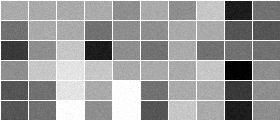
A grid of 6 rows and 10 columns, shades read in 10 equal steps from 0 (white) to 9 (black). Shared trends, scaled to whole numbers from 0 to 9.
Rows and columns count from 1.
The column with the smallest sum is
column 3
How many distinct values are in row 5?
7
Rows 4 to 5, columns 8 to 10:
2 9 4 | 3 7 4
